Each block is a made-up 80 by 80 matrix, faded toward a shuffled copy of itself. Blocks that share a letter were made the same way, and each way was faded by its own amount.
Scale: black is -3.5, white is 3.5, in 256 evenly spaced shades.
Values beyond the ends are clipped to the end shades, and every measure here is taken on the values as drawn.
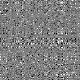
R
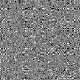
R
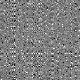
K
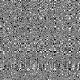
R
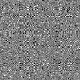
R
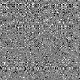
R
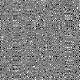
R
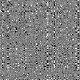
K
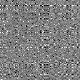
R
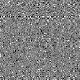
R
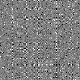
K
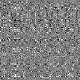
R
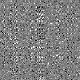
K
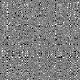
K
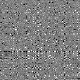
K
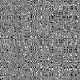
K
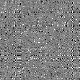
K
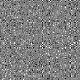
K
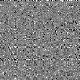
R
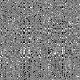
K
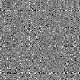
R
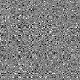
R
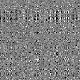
R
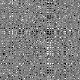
K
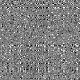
R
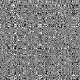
R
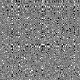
K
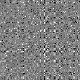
K
